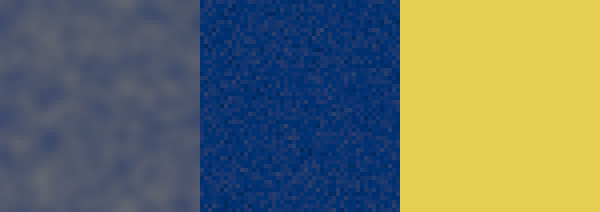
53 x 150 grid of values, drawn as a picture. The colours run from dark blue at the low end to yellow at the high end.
It is made of 1 by 3 panels. Panel 1,1: low, blotchy, faint in contrast. Panel 1,2: very low, fine-grained, faint in contrast. Panel 1,3: very high, flat.
